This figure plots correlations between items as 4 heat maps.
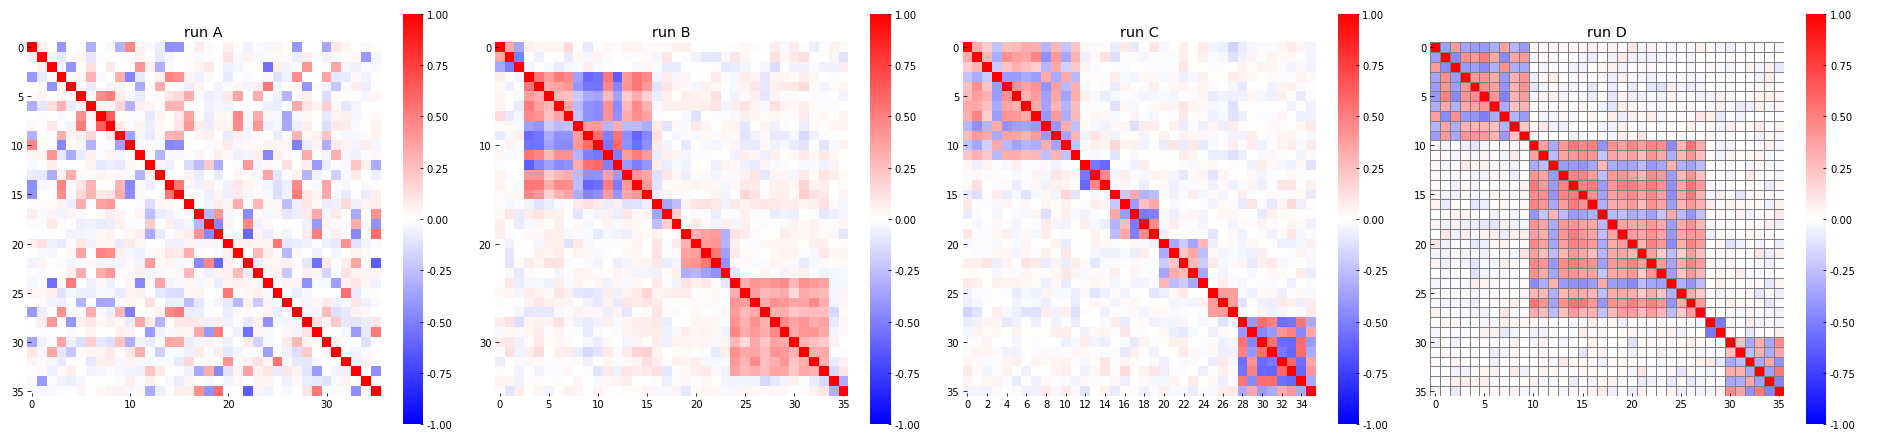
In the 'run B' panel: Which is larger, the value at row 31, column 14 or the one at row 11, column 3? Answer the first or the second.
the second
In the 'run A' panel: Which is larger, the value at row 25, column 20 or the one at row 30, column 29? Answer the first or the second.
the first
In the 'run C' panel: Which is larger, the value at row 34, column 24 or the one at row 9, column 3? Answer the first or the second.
the first
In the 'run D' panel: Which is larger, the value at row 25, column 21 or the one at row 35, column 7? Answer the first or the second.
the first
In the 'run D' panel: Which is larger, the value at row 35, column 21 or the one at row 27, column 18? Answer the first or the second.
the second
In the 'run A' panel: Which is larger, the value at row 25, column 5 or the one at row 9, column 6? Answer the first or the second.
the second
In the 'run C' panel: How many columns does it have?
36
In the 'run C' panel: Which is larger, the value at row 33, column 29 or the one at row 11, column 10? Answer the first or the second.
the first
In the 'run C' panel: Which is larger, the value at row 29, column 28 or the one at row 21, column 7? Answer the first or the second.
the second
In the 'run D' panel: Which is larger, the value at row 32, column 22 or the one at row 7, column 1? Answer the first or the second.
the first
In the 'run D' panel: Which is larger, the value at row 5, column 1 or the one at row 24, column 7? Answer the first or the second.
the first
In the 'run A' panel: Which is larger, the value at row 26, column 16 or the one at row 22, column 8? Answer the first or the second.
the second
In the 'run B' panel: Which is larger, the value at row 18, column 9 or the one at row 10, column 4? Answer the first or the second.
the first
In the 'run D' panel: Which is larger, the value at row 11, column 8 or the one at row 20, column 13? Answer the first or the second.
the second
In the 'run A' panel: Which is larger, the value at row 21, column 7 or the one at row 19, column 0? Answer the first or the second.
the first
